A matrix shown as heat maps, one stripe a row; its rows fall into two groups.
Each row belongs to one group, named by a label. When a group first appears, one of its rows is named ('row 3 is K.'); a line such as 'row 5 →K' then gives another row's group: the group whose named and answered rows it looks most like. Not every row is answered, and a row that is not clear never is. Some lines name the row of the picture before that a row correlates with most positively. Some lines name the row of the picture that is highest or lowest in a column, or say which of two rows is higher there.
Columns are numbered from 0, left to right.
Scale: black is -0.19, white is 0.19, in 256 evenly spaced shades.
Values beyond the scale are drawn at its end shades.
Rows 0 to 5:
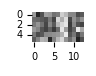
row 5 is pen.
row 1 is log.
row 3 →log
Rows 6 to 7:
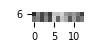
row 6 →pen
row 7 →pen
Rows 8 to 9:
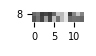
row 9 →pen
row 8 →log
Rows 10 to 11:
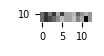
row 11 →pen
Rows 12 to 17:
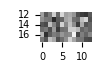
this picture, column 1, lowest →16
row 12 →pen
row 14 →pen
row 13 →log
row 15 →pen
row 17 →pen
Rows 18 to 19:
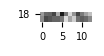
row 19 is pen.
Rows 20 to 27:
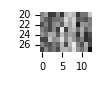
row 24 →pen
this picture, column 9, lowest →22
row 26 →pen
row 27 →pen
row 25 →pen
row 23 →pen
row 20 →log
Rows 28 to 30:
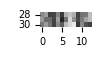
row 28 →log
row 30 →log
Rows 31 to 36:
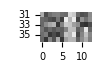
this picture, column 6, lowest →31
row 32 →log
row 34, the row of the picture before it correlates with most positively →29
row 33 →pen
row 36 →log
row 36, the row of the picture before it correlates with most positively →29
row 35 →log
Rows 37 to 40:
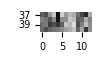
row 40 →pen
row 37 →pen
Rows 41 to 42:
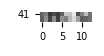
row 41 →log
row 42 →pen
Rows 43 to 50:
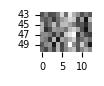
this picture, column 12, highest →44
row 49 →log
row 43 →pen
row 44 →pen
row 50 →log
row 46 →pen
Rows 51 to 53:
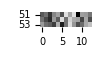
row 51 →log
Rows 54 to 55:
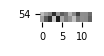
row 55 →pen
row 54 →log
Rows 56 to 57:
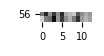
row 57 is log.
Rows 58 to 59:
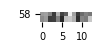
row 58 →log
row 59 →log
